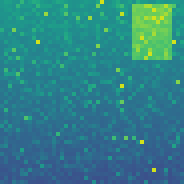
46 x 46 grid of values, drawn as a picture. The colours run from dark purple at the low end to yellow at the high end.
Histogram: skewed, a long tail of high values. Ninth with the highest average: top right. Odd patch: higher, in the top right. Slope: up to the top. Stripes: none.
